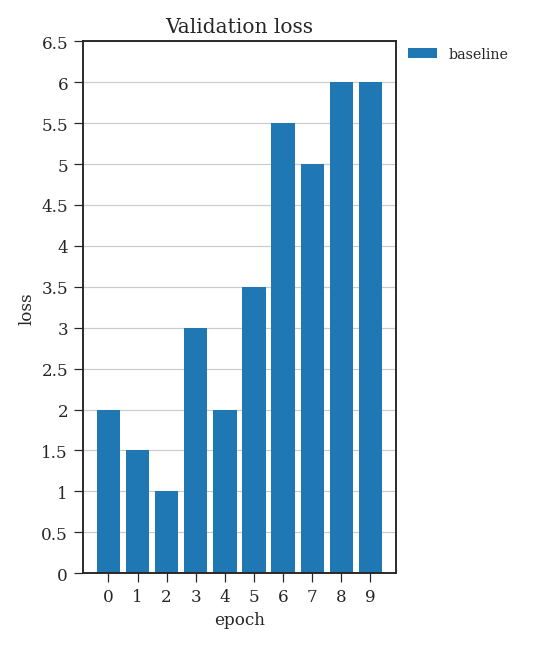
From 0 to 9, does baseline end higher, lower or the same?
higher
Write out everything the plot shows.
Title: Validation loss
x-axis: epoch, ticks 0 1 2 3 4 5 6 7 8 9
y-axis: loss, ticks 0 0.5 1 1.5 2 2.5 3 3.5 4 4.5 5 5.5 6 6.5
Legend: baseline
Values:
baseline: 2 1.5 1 3 2 3.5 5.5 5 6 6
